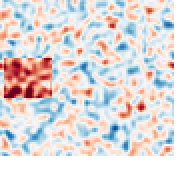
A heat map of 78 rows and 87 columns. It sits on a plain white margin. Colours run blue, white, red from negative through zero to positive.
In the middle left lies a patch that is higher than the rest. The ninth with the highest average is the middle left. Overall the values sit about 50% of the way up the scale. The halves do not mirror each other.
